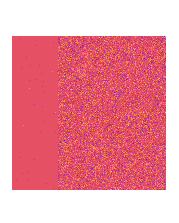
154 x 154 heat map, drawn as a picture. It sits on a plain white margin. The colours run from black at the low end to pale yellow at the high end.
Stripes: none. Seam: vertical, 30% of the way across, the left part calmer. Slope: none. Grain: fine.
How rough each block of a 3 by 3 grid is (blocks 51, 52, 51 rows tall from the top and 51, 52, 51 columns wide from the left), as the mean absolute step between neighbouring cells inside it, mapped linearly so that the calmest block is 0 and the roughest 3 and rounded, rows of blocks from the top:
033 / 033 / 033
